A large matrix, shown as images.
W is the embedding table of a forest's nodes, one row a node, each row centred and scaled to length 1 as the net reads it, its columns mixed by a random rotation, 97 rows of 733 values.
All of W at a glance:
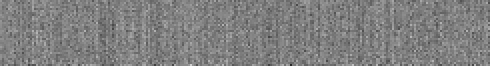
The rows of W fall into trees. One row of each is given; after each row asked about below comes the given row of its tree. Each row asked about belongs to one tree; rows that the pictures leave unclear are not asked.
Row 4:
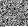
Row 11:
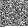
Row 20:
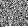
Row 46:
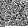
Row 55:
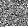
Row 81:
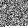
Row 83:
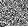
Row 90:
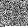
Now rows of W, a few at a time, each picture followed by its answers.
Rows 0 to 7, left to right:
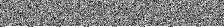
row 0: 20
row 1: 20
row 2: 4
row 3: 90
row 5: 55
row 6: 46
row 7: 4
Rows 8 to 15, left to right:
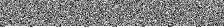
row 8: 83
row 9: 46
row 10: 90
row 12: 81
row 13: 46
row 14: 83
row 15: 20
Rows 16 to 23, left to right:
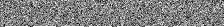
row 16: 90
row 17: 11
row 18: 81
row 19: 55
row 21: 11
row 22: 81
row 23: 55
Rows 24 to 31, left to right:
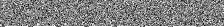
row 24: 46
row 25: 20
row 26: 83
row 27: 83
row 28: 46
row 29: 90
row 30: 55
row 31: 4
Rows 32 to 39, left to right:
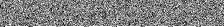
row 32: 20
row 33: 83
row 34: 4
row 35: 81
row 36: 55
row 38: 55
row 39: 90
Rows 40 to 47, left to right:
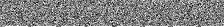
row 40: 81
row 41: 83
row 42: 81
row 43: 83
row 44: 83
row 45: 46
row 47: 46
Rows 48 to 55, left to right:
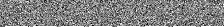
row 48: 11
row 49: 55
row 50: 4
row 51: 55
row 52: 83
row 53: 4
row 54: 55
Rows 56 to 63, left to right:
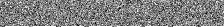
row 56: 11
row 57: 4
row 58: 20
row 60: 55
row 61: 46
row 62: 11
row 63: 46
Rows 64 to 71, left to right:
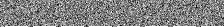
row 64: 55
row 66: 46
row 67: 46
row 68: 55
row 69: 4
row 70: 83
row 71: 20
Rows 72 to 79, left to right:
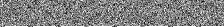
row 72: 90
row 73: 20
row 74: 46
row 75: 83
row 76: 46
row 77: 83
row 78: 20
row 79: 90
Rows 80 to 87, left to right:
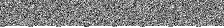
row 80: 11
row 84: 4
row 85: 46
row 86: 81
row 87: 90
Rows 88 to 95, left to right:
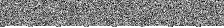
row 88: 83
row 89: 55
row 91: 90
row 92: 90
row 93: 83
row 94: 20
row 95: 90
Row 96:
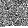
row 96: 55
